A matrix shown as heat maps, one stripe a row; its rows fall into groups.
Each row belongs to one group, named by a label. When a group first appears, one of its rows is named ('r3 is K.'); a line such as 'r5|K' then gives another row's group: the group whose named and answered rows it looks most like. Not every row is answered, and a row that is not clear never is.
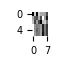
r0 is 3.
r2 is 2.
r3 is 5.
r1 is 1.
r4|5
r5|5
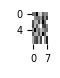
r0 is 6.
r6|1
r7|1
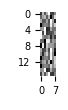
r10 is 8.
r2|1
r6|5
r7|6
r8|3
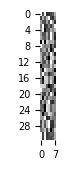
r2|1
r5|1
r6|1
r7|3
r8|5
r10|1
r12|1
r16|8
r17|8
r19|5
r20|1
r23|6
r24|6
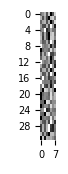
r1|2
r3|1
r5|2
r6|2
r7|1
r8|5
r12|5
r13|1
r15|1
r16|3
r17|5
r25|6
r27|1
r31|3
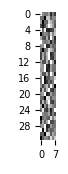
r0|5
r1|6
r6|1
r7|5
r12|1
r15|1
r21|6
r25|5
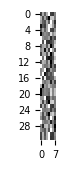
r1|2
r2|1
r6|5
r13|5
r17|5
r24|5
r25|2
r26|1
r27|5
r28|8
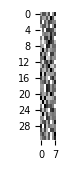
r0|1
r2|3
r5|5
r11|6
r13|2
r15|3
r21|3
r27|1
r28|3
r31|1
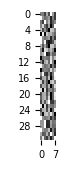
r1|5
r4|2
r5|3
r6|5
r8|2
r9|8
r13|5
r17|2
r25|8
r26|5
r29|5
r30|1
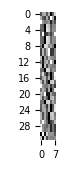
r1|1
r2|5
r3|6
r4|6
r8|8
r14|6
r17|2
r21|2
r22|6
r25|2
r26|2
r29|5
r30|3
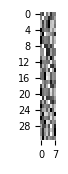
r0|8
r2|2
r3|2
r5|8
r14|1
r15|6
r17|5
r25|8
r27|6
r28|1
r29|8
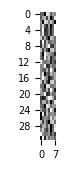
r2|8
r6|2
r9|2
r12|5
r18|6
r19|1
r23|6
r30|5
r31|3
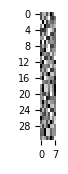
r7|3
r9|6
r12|8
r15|2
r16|8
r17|5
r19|8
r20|1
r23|2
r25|1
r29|6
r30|6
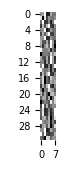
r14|5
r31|6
